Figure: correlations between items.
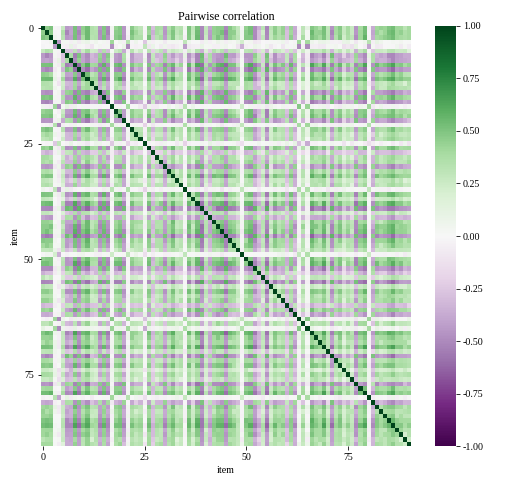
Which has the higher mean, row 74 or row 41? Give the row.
74
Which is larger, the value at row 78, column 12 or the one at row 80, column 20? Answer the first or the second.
the first
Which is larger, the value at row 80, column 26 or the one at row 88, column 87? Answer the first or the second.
the second
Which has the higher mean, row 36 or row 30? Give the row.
36
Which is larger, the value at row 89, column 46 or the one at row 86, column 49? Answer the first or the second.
the first
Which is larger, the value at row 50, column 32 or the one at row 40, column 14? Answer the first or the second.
the first
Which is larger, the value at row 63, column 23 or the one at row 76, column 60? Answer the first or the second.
the first
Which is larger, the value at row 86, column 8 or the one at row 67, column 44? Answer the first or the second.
the first
